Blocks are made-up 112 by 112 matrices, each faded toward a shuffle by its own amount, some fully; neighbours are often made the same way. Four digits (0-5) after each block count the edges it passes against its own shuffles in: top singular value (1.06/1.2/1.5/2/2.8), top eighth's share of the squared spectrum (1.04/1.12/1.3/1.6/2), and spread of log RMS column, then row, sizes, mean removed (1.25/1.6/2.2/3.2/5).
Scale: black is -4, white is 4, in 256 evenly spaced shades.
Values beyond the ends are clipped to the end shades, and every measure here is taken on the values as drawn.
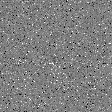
1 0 0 0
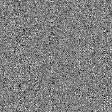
1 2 3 0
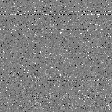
4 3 1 2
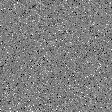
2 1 0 0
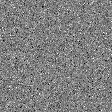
2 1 0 0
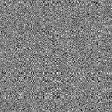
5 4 3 3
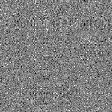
4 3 2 2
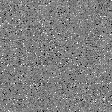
3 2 0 1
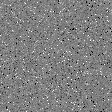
0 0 0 0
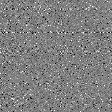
4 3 1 2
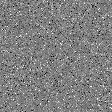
0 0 0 0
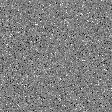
0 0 0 0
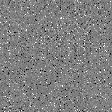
3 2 1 1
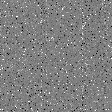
3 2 1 0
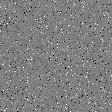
0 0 0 0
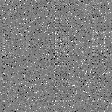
4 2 1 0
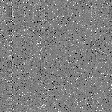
4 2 1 0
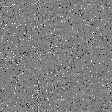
3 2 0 0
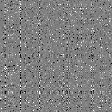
5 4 3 2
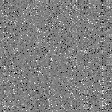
4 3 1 1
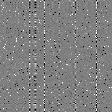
5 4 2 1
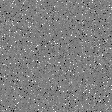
2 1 0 0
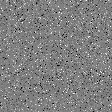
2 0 0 0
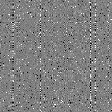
5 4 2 2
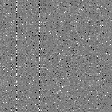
5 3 2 1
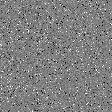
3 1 1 0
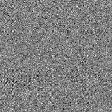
4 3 1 2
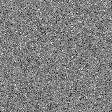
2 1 0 0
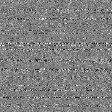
2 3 0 4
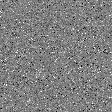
0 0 0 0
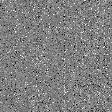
1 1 2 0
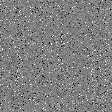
1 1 2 0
